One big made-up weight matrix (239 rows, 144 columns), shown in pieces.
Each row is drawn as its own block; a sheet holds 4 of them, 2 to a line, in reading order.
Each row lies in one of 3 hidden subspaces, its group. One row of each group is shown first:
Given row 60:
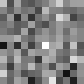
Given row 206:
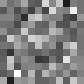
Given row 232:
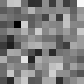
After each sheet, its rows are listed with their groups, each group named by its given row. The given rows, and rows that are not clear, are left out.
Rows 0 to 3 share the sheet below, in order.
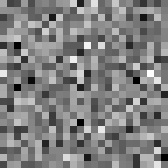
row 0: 60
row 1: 60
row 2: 60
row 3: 60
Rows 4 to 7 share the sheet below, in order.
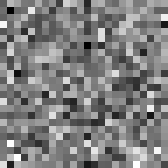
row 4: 206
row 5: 232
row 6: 206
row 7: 232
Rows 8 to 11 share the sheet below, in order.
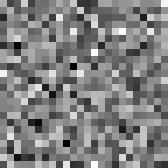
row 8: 60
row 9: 232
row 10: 206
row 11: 206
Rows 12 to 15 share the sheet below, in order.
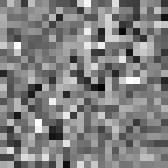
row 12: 60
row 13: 232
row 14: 206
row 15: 60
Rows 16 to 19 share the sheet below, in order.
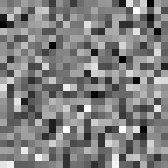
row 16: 206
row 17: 206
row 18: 206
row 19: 206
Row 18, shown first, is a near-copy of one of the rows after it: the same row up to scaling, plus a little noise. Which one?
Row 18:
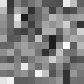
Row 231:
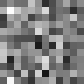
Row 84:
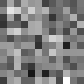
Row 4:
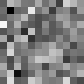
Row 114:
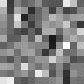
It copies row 114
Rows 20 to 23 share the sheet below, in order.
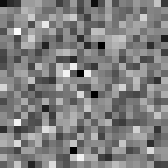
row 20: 60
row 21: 60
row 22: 60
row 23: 206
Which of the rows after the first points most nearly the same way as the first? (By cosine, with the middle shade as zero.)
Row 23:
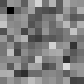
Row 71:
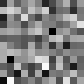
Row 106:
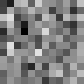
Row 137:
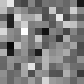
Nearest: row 106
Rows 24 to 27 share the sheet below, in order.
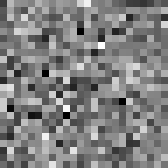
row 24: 206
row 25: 232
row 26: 232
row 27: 232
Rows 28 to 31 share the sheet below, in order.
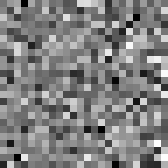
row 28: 60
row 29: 60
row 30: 206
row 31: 60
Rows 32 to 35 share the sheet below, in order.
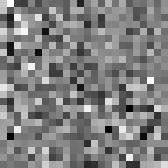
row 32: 232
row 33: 206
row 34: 232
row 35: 206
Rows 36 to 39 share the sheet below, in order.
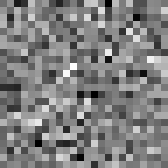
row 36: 60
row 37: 60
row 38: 60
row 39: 206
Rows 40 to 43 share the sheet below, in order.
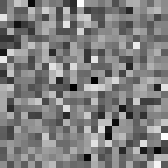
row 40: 232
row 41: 206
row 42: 232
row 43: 60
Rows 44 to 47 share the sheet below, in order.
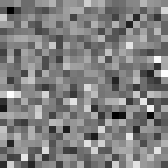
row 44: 206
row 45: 60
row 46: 206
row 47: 232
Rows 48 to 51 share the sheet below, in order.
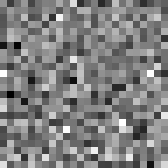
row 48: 60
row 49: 60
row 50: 206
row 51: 206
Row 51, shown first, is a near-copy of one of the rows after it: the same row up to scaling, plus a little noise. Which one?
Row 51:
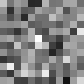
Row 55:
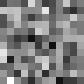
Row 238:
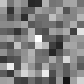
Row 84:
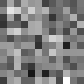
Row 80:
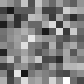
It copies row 238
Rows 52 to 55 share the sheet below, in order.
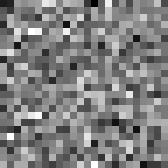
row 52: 232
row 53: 60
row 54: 232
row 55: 206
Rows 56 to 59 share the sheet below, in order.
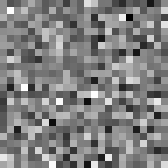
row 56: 206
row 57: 232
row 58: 60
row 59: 206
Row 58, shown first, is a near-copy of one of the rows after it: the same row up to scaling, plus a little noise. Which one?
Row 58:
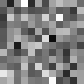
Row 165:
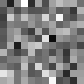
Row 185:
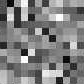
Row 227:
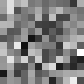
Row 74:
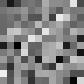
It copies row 165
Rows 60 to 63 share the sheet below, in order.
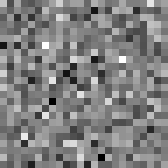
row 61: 206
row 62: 60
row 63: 206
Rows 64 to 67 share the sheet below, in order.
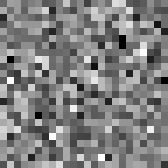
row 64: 206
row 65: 206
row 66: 232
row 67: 206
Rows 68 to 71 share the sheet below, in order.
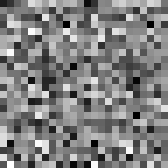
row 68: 232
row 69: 232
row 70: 206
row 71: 206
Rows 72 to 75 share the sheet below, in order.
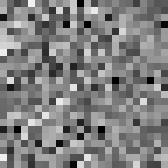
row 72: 232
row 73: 206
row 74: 60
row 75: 60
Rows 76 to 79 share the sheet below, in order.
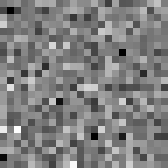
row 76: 206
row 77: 232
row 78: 60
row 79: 232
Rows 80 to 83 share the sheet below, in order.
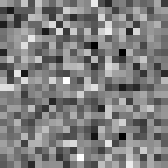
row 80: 206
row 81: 232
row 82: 60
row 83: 232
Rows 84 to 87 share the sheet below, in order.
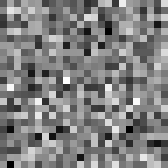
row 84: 206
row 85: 232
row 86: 232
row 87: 60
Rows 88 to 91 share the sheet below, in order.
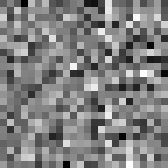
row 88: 60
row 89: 60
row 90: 206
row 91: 232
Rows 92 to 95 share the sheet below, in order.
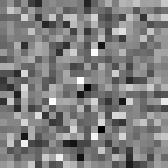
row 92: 206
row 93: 232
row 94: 60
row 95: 232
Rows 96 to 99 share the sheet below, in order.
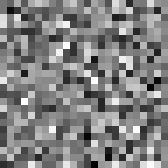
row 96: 206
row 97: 206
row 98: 206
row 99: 206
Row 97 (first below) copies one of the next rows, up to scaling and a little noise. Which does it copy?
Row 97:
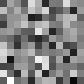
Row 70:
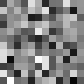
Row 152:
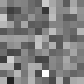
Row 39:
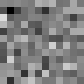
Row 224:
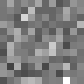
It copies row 70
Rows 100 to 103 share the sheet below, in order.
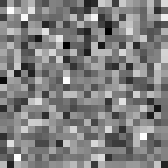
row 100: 206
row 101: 232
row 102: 206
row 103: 206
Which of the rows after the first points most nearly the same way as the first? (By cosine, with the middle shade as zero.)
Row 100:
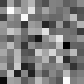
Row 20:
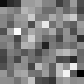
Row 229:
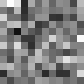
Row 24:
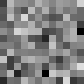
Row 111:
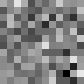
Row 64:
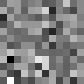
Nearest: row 24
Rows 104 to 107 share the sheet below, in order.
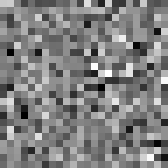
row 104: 232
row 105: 206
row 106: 232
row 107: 60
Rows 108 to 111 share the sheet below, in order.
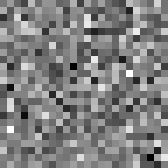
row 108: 232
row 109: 206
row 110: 232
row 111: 60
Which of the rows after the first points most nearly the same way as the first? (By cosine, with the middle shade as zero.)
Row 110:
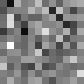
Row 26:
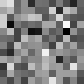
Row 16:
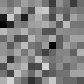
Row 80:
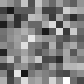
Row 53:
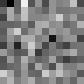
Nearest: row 53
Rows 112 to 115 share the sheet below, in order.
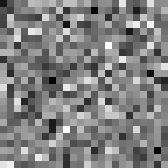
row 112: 232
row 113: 206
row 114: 206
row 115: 232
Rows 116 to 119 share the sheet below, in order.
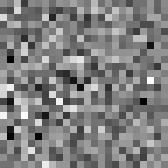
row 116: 60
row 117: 206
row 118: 232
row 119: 60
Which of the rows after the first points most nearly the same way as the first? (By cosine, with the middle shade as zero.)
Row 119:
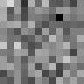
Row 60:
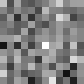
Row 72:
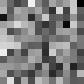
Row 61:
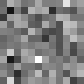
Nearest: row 72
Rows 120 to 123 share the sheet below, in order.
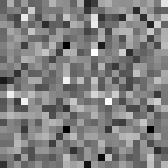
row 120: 206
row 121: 232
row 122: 206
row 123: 206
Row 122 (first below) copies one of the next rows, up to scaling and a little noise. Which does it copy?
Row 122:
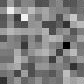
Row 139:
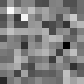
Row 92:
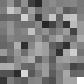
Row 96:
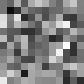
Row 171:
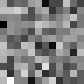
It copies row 139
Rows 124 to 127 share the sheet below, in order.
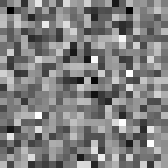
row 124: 206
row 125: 206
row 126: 232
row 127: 206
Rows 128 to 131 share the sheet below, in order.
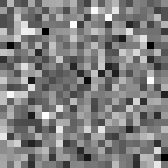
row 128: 232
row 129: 206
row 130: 206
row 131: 60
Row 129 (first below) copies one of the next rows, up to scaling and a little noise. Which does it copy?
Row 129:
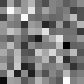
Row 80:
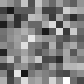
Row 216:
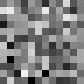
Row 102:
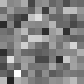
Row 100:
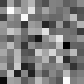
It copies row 100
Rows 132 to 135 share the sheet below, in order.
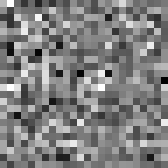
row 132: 232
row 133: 206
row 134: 60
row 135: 60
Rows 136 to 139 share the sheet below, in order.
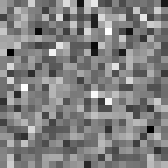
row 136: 232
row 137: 232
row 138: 60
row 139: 206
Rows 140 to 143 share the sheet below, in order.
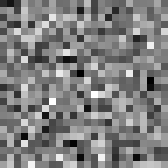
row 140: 60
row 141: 206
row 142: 60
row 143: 206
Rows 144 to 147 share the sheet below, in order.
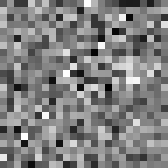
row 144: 60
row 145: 232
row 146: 60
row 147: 60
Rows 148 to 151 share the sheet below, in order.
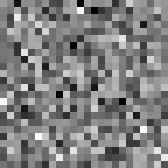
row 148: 60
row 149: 206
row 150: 232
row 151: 232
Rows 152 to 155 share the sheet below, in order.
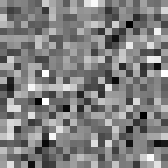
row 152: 206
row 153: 60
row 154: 232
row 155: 60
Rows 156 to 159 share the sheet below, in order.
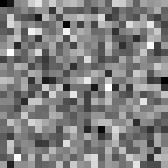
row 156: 232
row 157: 206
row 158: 206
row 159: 60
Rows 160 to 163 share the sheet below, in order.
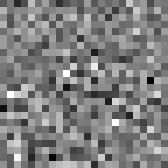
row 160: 60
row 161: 206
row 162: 206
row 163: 206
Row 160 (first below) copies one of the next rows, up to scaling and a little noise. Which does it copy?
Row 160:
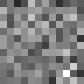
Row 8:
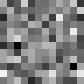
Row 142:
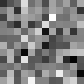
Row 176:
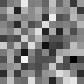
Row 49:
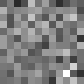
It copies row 49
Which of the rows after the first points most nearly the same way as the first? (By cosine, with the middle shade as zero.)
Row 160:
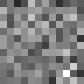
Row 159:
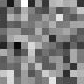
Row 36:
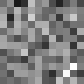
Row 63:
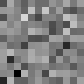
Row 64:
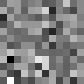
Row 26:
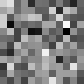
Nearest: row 36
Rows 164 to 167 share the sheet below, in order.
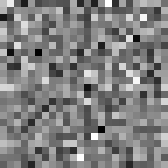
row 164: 232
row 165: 60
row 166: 60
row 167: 232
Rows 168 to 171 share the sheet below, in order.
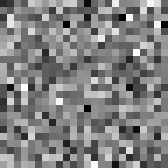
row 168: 232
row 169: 232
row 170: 60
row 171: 206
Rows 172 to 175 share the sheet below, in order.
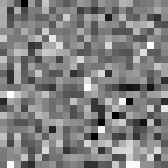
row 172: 60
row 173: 206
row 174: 206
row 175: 232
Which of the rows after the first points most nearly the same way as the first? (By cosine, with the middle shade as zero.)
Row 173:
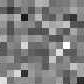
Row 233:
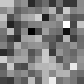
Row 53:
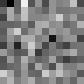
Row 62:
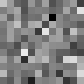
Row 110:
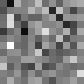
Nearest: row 233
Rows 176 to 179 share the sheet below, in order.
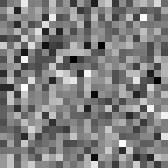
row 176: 60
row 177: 60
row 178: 60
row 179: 206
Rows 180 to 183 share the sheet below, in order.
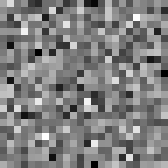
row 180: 232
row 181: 60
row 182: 232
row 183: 206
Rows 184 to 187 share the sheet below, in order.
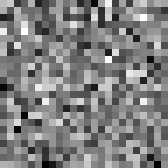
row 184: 232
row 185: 60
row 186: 232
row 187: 60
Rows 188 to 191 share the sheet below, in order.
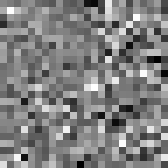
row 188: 206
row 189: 60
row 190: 206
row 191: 60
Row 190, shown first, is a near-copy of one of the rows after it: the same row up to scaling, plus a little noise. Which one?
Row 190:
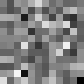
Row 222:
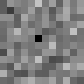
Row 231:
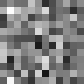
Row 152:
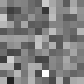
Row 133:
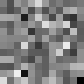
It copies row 133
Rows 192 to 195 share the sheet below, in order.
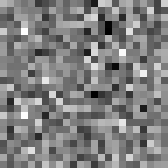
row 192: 232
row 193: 232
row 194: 232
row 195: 206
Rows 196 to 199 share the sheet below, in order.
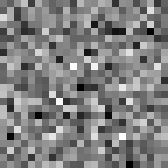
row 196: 232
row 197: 232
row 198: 232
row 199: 232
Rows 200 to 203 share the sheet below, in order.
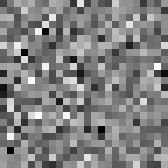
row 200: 60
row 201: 60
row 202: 232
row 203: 60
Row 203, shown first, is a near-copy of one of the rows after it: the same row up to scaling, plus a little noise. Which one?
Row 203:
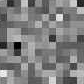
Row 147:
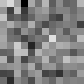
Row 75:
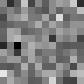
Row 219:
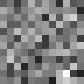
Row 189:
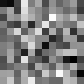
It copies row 75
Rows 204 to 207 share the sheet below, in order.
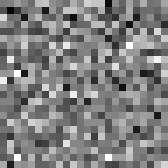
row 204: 206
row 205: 60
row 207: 206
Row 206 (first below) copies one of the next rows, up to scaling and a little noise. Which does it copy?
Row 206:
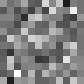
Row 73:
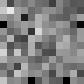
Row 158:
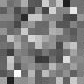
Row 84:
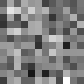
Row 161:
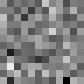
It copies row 158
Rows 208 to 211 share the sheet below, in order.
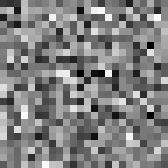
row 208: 60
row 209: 206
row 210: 232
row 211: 232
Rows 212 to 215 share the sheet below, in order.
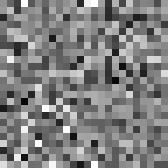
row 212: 60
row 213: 60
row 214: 206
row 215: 206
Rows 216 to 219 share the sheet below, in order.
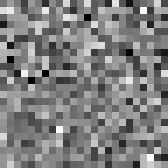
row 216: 206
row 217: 232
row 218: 206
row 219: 60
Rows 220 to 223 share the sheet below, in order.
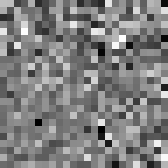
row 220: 232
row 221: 60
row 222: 206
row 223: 60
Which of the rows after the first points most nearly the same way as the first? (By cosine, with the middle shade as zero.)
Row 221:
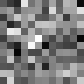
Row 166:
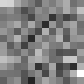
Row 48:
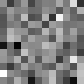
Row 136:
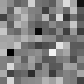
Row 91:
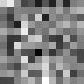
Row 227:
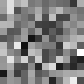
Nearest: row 48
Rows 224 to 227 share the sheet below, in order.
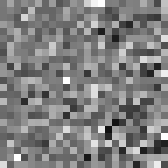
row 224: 206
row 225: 60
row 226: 206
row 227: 60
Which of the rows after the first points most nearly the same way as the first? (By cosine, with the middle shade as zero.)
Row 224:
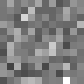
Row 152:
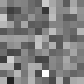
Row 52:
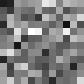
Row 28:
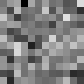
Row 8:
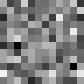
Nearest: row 8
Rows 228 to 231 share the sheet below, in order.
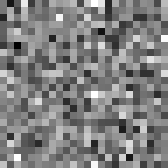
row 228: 60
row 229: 60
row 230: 206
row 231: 206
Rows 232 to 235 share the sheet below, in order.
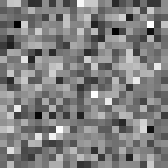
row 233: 232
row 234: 232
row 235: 206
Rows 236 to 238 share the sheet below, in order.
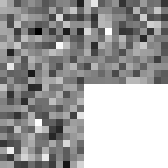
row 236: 232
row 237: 232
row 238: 206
